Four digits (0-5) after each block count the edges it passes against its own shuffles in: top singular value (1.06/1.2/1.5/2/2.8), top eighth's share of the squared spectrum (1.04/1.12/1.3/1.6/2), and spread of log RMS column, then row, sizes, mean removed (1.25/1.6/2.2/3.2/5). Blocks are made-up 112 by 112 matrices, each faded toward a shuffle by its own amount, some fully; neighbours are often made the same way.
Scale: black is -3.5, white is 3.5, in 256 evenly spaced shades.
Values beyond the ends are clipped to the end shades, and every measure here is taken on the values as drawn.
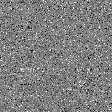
3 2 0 1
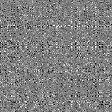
4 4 2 3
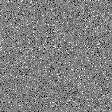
3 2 0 1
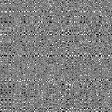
5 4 3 4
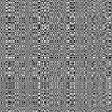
5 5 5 4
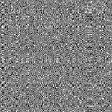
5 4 3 3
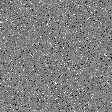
0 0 0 0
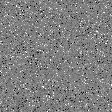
0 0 0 0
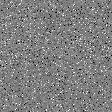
3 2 0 0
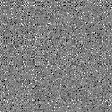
4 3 1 2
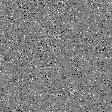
3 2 0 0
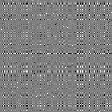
5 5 4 4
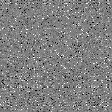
4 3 1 2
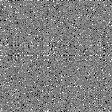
4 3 1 2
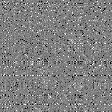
5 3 2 2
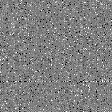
4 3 1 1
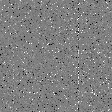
3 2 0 0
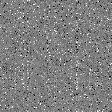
3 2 1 0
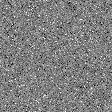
0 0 0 0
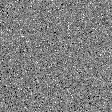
0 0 0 0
